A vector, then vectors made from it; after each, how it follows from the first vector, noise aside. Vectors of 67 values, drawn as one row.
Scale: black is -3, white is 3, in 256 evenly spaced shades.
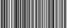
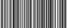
reversed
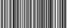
reversed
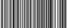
reversed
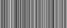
shrunk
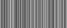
shrunk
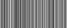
shrunk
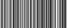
reversed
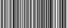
reversed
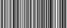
reversed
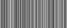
shrunk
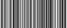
reversed
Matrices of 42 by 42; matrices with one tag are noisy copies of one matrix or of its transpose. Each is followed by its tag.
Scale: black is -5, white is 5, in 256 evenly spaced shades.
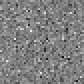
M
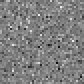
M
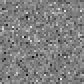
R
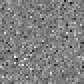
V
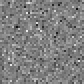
R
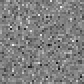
M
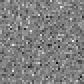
M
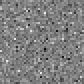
M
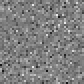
V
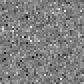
R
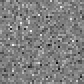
M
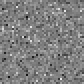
R
